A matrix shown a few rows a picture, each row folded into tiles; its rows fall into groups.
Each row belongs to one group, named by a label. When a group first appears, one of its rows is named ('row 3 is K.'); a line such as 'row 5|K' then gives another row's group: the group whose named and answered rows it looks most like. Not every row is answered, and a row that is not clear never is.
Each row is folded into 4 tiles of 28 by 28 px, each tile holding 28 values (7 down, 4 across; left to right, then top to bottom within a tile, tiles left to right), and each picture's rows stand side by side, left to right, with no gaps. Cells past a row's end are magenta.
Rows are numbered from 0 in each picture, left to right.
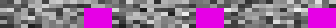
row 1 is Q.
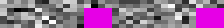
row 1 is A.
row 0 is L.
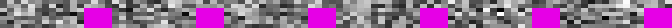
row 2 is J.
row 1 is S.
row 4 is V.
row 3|J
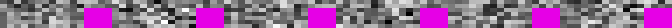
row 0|A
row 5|A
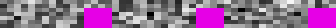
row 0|J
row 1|J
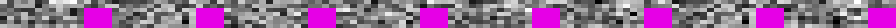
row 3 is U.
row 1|A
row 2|Q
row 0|L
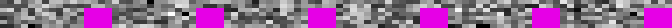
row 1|U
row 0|Q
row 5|S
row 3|J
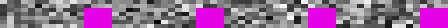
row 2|A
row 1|L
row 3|J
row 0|S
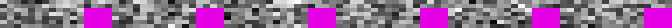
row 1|J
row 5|Q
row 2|Q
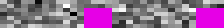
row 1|U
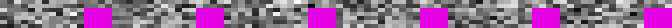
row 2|V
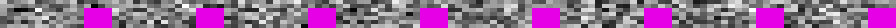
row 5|J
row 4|V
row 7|U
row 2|Q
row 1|L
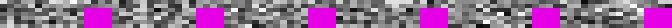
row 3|L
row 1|J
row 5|V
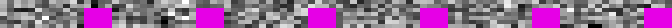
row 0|L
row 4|S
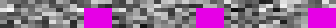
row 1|Q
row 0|U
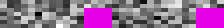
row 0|J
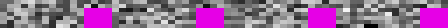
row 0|J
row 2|A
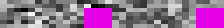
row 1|V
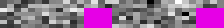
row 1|L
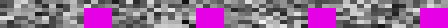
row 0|J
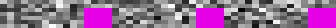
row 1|A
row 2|L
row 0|S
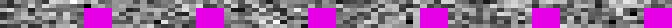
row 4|V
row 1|L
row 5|L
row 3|A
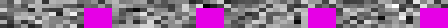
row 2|A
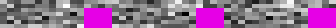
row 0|U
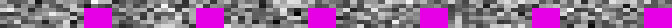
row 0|U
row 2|L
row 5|L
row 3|Q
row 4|S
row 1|A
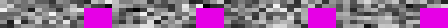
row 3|S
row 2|A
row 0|U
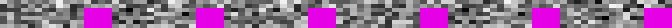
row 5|A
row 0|S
